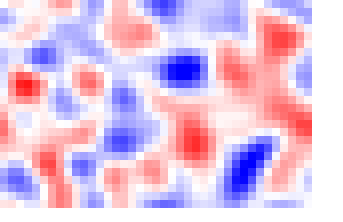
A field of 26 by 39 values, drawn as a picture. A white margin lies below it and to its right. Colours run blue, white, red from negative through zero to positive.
No regular stripes run through it. There are no lone odd cells. The field is mottled with small blotches. No overall slope runs across the table.
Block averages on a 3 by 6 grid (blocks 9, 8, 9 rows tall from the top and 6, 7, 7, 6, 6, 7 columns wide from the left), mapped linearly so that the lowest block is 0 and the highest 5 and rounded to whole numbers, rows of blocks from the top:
2 2 3 0 3 4 | 5 3 1 3 4 5 | 3 3 3 4 0 3
